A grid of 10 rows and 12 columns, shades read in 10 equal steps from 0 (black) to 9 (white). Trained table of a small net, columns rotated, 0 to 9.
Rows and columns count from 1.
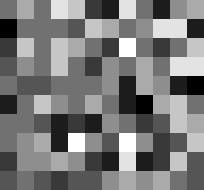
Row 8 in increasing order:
1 2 3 3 4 5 5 5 6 7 9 9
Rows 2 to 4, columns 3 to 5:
4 4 3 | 4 7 6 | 4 7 4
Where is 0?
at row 2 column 1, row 5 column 12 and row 6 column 9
